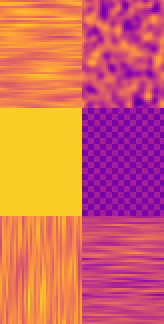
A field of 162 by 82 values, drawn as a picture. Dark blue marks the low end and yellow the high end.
The table splits into 3 rows of 2 panels. Panel 1,1: high, streaked across. Panel 1,2: middling, blotchy, strong in contrast. Panel 2,1: very high, flat. Panel 2,2: low, checkered. Panel 3,1: high, streaked downward. Panel 3,2: middling, streaked across.
